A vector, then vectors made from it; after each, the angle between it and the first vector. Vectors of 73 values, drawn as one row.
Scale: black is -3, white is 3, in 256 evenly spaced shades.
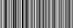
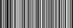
orthogonal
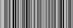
partly aligned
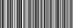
nearly opposite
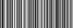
nearly opposite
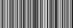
partly opposed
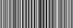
partly aligned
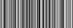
partly aligned
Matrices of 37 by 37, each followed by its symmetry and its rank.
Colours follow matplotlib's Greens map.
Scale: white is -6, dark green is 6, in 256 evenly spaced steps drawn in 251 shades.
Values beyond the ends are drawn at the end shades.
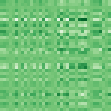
neither, rank two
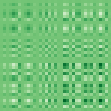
symmetric, rank one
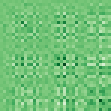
symmetric, rank three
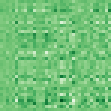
neither, rank three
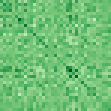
symmetric, rank five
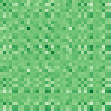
symmetric, rank three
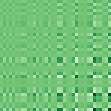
symmetric, rank one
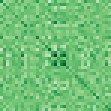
symmetric, rank five
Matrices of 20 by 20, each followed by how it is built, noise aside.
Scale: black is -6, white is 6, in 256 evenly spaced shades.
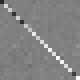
diagonal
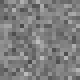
noise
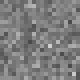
noise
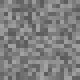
noise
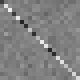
diagonal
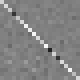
diagonal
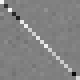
diagonal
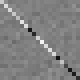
diagonal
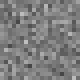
noise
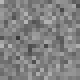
noise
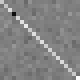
diagonal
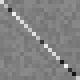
diagonal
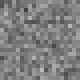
noise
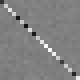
diagonal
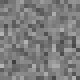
noise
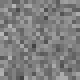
noise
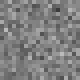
noise
